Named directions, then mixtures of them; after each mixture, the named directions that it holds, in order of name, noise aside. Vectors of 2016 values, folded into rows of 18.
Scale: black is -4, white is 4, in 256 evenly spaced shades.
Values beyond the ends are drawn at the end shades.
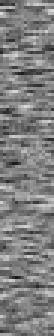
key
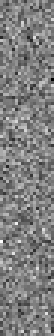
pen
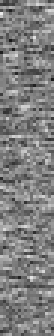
key, pen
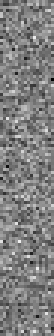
key, pen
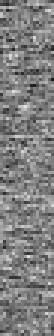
key, pen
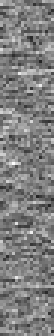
key, pen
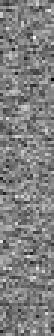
key, pen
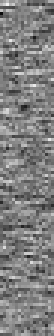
key, pen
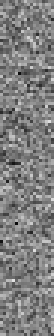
key, pen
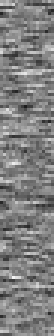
key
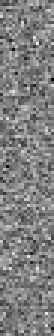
key, pen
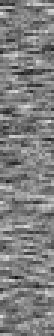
key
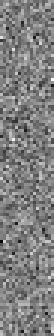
pen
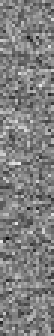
key, pen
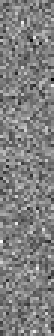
pen
